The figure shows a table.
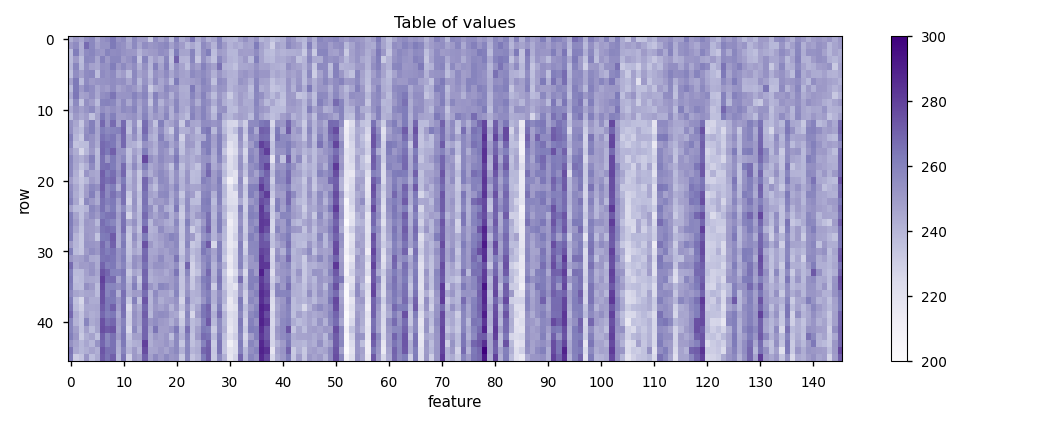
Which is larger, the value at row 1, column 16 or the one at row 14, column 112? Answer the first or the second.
the second
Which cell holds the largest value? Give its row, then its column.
44, 78
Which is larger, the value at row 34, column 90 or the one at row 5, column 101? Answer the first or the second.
the first
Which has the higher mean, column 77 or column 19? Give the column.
77
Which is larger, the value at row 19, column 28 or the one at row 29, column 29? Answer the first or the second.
the first
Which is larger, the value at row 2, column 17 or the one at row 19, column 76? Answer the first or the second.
the second
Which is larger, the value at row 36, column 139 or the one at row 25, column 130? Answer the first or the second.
the second
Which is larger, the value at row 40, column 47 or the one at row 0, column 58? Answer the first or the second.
the second
